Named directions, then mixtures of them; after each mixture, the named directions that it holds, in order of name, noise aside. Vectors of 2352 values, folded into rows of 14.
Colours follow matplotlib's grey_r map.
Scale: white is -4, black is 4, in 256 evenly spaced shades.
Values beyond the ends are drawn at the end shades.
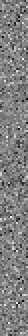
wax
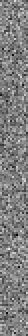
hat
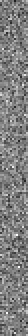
hat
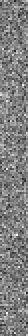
hat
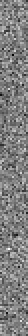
hat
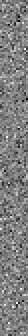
wax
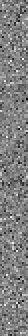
wax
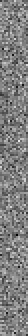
hat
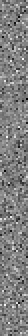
wax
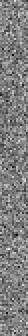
hat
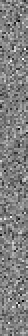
hat, wax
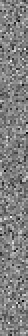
hat, wax
